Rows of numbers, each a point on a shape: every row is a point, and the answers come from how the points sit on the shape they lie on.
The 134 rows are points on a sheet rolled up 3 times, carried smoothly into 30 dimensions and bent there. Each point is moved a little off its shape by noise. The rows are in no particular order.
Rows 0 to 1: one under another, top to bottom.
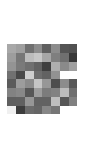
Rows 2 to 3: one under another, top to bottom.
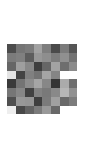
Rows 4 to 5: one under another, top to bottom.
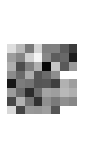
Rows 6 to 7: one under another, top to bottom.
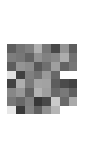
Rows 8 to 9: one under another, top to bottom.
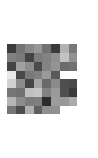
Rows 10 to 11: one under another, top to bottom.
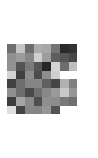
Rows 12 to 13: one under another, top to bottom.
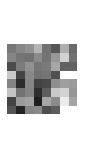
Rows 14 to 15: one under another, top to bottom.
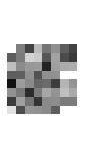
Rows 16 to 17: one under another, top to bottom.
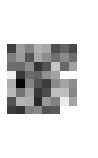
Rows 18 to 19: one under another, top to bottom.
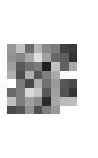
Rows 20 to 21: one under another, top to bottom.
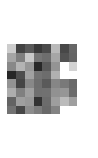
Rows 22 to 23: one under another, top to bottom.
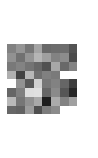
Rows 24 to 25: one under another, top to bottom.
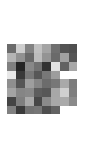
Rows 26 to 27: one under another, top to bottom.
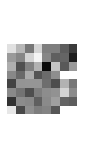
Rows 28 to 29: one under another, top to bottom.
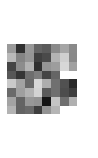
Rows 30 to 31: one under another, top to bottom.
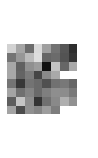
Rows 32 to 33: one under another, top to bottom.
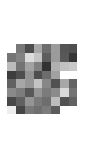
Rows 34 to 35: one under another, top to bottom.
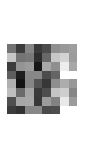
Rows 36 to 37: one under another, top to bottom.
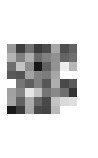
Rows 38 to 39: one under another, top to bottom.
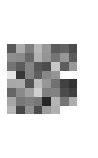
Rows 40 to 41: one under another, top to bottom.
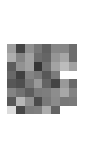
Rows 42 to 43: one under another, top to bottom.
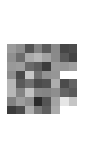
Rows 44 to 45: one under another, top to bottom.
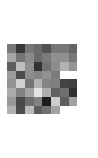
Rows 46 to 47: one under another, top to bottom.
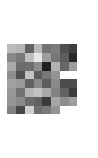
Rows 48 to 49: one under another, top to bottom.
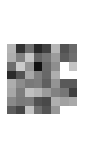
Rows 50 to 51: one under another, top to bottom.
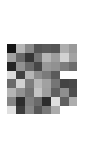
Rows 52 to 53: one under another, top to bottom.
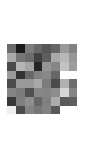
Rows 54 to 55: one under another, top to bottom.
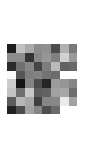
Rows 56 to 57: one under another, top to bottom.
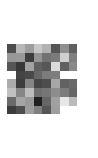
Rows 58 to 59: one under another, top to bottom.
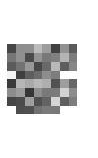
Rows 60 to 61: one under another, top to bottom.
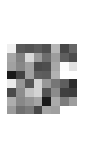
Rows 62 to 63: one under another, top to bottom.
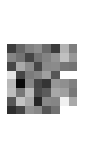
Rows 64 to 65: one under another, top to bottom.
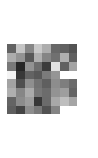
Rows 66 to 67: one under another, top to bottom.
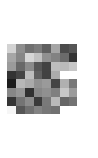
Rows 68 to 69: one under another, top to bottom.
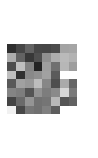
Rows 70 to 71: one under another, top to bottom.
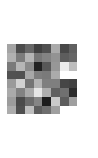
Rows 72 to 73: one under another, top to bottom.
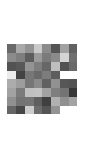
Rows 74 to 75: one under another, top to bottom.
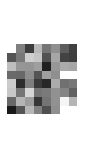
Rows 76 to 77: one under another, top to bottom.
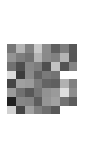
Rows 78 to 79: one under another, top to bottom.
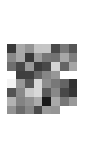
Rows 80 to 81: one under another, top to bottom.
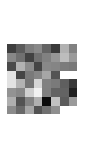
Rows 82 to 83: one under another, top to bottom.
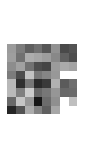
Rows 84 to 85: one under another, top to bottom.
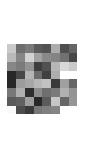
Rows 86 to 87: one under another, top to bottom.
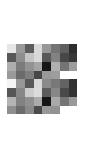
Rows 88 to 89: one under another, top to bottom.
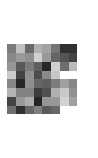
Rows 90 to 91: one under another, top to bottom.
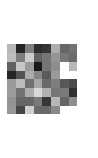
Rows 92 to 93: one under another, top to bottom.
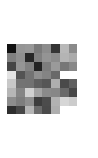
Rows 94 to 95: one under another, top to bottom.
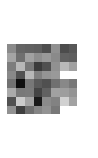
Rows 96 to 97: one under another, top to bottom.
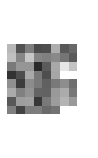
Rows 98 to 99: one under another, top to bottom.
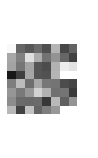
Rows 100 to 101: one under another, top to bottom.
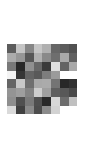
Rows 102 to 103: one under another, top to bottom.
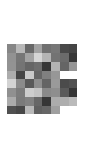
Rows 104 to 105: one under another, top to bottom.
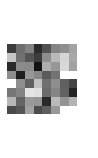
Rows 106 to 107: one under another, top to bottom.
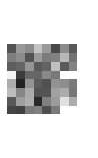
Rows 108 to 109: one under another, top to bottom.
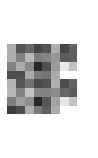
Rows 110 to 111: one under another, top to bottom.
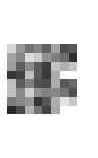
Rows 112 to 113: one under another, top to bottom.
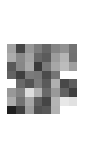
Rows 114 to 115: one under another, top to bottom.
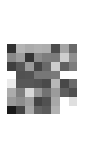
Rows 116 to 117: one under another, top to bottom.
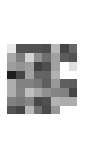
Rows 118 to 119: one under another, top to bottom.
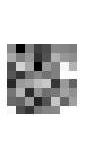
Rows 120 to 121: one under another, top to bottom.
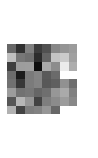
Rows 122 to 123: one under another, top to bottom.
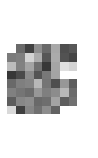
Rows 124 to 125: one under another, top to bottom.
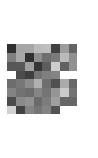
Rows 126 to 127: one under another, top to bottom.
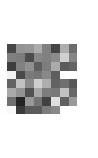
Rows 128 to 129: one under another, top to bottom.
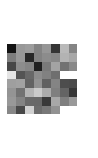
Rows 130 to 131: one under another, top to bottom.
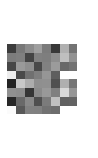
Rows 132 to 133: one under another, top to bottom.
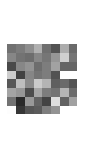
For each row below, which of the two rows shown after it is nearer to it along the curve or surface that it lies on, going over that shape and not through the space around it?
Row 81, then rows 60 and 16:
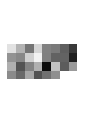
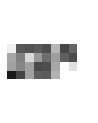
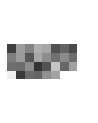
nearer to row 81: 60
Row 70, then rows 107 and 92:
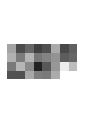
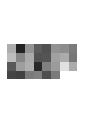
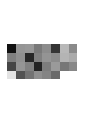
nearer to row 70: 107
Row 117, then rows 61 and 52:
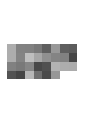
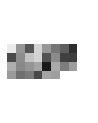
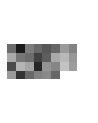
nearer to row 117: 52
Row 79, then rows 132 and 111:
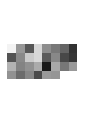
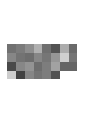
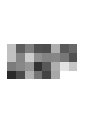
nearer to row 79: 111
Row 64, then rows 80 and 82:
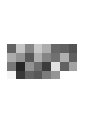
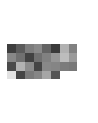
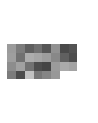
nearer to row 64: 80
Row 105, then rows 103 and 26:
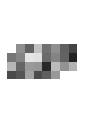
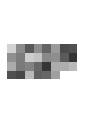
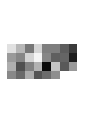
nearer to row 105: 26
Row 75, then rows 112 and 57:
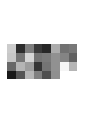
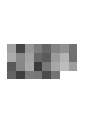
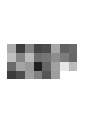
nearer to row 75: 57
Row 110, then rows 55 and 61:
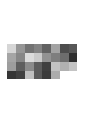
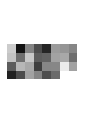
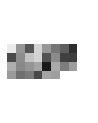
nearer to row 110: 55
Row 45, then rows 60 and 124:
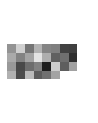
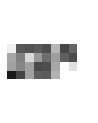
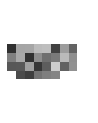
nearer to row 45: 124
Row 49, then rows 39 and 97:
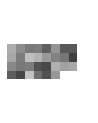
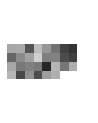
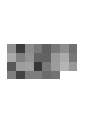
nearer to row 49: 97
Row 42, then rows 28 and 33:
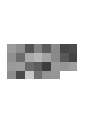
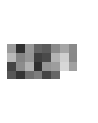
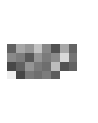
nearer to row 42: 33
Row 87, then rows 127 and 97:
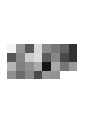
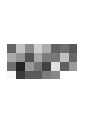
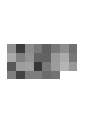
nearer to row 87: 127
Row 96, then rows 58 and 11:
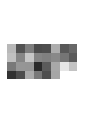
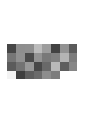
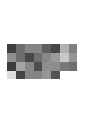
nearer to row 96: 11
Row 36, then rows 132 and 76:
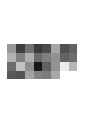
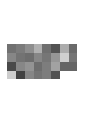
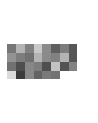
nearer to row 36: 76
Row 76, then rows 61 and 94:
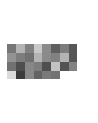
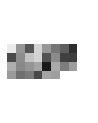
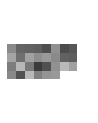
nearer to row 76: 94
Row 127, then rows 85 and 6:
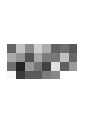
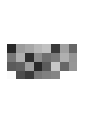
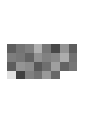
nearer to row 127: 85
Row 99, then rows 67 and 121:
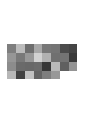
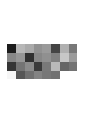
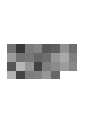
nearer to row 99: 121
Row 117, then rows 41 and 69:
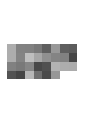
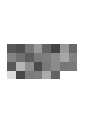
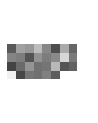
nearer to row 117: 41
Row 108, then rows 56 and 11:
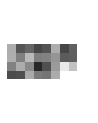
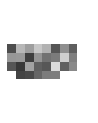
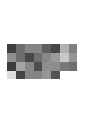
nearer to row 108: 11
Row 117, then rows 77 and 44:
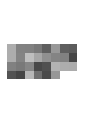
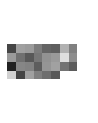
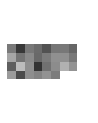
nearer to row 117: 44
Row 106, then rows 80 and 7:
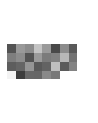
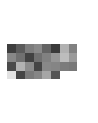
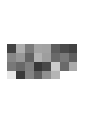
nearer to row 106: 7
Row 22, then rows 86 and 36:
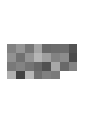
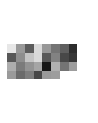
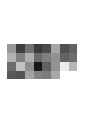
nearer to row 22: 36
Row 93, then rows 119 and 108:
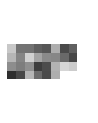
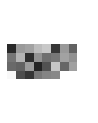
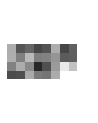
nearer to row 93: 108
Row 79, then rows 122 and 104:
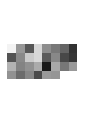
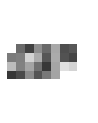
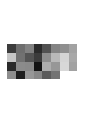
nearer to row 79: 122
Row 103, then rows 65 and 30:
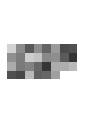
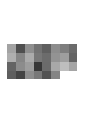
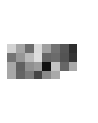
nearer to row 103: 65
